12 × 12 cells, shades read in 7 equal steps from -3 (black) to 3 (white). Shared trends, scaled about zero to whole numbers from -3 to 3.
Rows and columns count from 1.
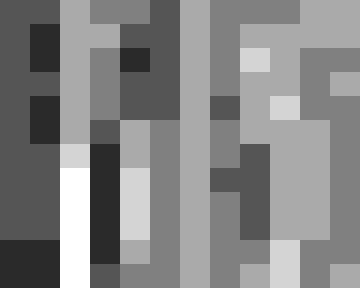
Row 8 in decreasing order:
3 2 1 1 1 0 0 -1 -1 -1 -1 -2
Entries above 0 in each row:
4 7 4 5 4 6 5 5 5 5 4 5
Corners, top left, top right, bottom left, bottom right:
-1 1 -2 1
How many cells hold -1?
32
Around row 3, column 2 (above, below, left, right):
-2 -1 -1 1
